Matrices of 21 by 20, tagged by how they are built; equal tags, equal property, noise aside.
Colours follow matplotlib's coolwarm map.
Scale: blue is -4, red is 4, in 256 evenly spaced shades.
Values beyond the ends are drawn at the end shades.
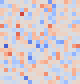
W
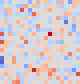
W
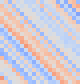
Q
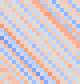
Q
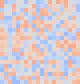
W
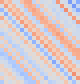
Q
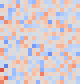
W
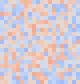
W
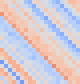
Q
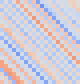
Q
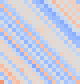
Q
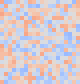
W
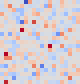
W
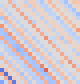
Q
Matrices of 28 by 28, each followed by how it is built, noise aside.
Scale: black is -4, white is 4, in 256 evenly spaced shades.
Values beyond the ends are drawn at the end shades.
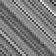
Toeplitz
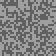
noise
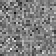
noise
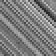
Toeplitz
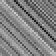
Toeplitz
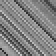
Toeplitz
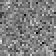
noise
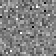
noise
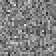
noise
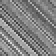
Toeplitz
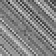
Toeplitz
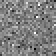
noise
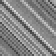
Toeplitz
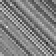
Toeplitz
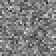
noise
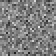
noise
